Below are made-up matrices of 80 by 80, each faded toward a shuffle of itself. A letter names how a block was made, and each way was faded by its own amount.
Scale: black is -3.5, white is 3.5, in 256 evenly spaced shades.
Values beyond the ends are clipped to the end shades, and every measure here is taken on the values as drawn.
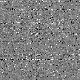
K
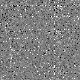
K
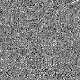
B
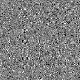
B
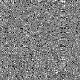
B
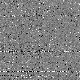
K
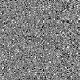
B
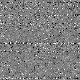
K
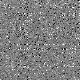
K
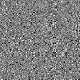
B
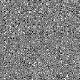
B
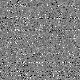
K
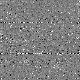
K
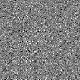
B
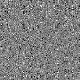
B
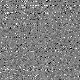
K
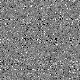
K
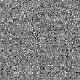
B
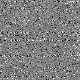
K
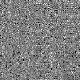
B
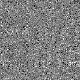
B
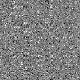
B
